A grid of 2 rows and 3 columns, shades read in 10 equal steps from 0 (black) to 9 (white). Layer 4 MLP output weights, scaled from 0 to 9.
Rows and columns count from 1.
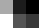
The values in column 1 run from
6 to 9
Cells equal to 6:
1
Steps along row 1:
down down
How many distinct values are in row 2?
3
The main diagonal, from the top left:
6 3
